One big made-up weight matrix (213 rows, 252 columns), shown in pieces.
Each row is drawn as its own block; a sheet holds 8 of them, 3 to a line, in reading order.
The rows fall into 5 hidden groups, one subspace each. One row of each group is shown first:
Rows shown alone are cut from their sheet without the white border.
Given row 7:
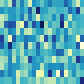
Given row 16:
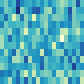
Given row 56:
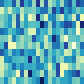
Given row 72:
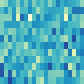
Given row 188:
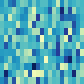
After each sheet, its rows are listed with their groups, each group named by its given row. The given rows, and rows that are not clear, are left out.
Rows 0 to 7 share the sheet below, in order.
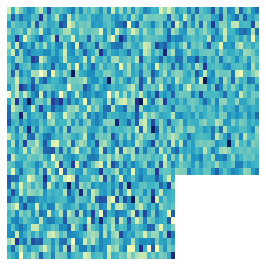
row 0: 188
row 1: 56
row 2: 56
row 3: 72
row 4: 16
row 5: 16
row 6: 188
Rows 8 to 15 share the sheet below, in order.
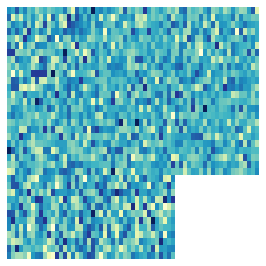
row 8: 188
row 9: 72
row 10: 7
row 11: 16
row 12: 16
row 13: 72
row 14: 7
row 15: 7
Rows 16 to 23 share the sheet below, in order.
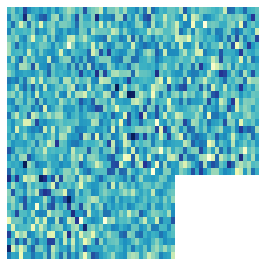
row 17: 188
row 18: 72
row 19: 56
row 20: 188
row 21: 188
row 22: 188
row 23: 16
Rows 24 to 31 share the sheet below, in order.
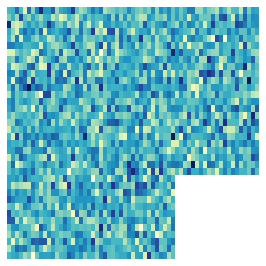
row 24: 188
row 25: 7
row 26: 188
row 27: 188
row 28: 7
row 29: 56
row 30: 188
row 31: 72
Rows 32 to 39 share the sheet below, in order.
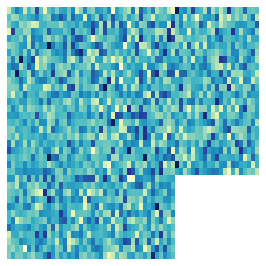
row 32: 7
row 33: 56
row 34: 72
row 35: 16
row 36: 56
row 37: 16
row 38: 56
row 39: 188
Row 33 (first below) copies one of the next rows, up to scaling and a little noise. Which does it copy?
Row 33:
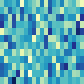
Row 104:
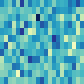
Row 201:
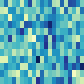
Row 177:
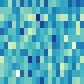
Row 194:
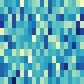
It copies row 194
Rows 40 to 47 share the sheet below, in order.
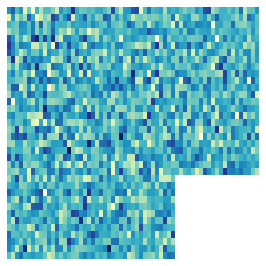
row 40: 16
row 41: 188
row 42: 188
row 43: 16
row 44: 7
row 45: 7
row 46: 56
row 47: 56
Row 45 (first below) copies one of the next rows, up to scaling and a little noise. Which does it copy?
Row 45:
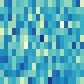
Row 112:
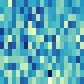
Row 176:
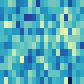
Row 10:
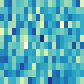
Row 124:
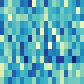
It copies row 10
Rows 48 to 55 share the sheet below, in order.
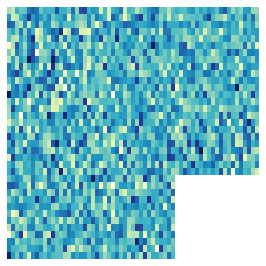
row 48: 7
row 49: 16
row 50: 16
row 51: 72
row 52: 56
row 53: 7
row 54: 16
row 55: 72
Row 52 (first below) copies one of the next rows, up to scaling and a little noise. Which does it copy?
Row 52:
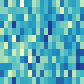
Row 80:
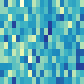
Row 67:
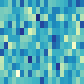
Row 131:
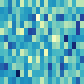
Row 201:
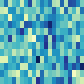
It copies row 80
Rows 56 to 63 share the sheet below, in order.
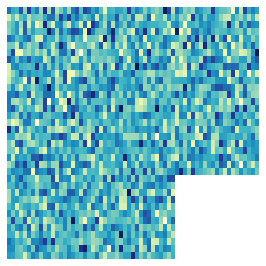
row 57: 7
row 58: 7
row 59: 188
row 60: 72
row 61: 72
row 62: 188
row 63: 56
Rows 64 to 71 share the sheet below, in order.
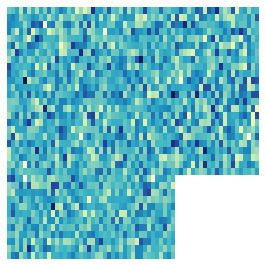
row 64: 56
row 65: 72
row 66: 188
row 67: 56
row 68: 7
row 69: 56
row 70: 16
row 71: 188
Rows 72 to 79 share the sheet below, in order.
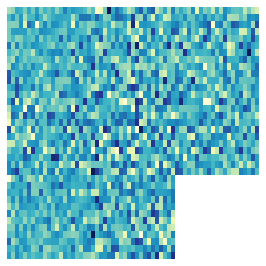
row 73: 16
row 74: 56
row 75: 72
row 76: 16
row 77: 16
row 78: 72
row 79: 16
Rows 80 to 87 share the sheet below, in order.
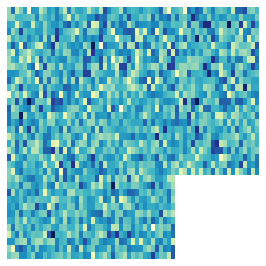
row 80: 56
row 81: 7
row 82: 7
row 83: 72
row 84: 72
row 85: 72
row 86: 188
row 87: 16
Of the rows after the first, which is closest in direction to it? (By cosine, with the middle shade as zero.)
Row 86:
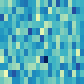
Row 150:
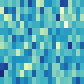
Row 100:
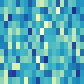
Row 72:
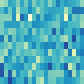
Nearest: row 100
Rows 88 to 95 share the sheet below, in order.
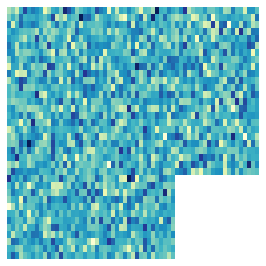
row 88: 188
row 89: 16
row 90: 7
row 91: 7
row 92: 56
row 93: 188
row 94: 72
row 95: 188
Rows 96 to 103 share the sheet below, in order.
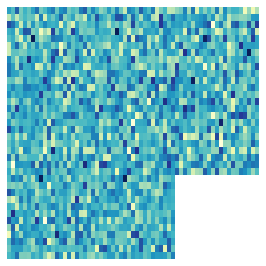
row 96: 7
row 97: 16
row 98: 56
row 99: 188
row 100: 188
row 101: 188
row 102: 16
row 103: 188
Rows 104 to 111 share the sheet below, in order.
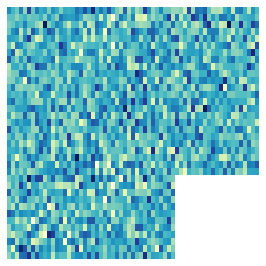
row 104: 56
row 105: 72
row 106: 7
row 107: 7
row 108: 188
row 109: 72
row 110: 188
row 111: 72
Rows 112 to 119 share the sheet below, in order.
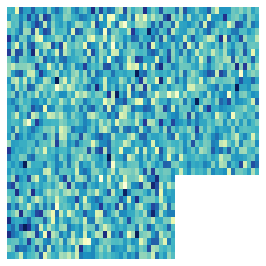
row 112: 7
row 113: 72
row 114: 188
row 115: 56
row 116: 16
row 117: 72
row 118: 56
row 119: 16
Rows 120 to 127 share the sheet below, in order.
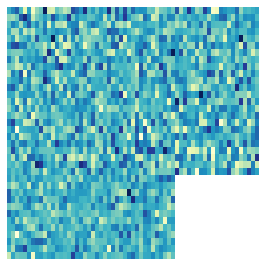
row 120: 16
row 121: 16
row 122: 188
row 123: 56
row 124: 7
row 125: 16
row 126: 188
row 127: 56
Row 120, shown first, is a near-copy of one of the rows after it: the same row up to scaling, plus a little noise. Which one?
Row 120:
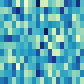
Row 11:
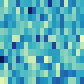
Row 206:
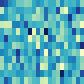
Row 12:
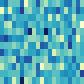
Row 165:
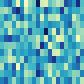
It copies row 165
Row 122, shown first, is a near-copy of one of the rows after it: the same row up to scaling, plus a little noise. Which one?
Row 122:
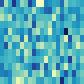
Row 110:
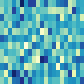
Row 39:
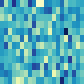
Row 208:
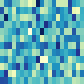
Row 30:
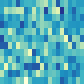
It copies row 39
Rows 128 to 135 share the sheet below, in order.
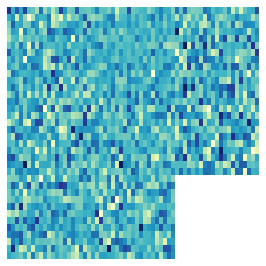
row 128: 72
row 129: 16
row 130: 7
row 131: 56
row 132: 56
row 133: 7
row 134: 188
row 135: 56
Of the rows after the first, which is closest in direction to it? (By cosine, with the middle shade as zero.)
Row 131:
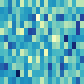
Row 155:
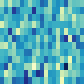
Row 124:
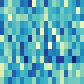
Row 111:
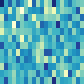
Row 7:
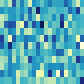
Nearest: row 155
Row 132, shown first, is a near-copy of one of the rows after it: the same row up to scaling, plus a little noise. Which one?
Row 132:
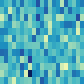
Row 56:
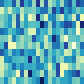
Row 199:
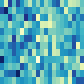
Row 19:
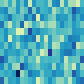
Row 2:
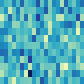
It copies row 2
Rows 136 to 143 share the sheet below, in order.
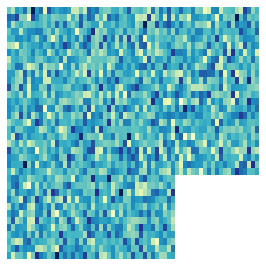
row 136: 16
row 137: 7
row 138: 188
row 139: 56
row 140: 16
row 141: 188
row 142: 7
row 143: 72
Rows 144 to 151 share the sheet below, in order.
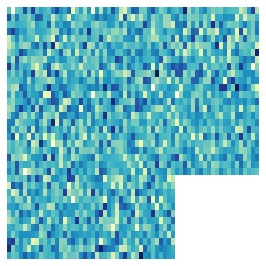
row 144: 16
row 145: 188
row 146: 7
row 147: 188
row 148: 72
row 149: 72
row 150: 188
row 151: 7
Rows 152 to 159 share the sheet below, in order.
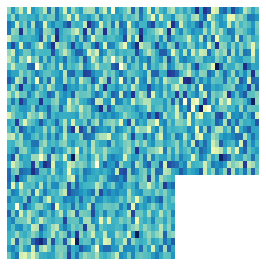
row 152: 56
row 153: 56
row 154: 188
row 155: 188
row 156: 188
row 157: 72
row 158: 188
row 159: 188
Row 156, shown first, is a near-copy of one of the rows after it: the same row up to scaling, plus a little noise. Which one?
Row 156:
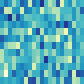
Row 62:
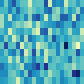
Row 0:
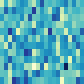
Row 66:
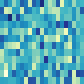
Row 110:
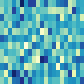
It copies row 66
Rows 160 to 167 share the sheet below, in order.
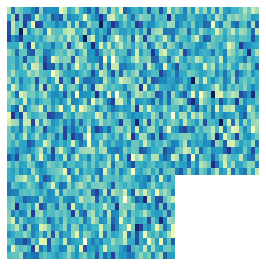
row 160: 72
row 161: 7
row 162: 56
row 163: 7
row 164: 16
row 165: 16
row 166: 188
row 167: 7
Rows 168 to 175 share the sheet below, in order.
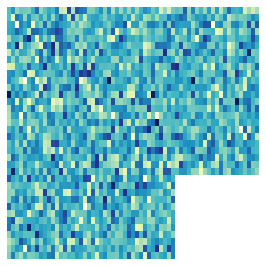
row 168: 56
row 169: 56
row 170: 56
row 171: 72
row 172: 188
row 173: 188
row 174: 56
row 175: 72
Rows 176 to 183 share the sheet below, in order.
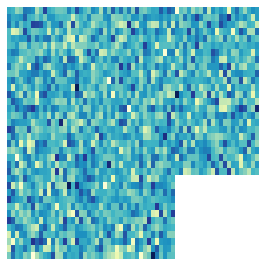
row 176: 7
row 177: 56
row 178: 72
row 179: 7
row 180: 56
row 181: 72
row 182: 188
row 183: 188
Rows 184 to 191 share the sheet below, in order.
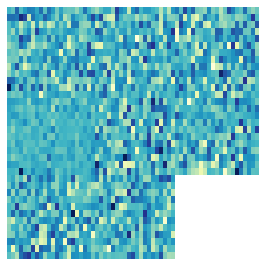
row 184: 16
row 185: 16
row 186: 72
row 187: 16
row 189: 188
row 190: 188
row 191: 56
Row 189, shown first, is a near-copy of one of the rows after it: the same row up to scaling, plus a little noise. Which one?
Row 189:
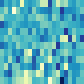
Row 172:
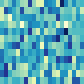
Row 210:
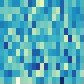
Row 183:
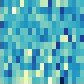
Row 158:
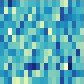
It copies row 183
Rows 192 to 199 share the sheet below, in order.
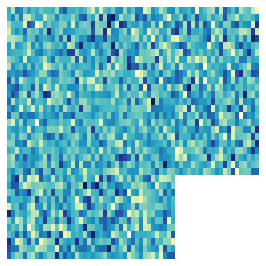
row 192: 72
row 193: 72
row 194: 56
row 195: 188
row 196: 188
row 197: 7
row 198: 7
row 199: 56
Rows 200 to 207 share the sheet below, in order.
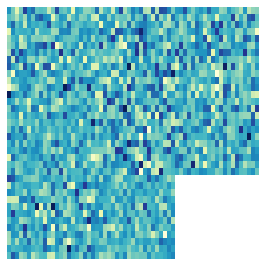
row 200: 16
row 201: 56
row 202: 16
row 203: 72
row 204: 7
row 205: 56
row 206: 16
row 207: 7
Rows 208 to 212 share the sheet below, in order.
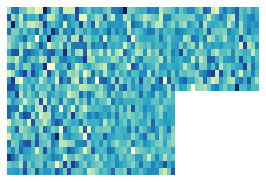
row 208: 188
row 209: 188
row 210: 188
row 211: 7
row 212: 16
